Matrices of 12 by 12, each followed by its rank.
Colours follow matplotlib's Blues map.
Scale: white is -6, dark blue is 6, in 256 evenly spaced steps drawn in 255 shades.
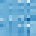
two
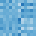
two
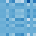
one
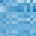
two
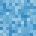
full rank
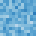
full rank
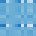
one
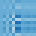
one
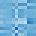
two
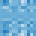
two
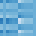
one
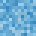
full rank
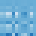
one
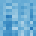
two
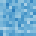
full rank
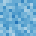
full rank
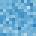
full rank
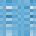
one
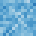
full rank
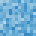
full rank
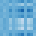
one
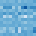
two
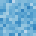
full rank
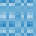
one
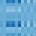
one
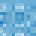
two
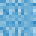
two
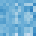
two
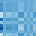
one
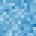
full rank
